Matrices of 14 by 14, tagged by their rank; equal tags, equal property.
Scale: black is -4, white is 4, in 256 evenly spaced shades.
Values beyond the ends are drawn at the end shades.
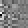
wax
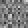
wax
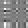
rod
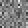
wax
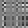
rod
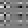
rod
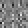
wax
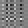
rod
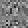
wax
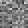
wax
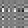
rod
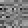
wax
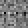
wax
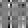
rod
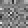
wax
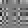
rod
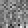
wax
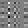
rod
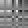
rod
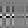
rod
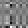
rod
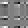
rod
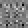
wax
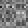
wax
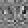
wax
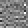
wax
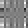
rod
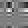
rod
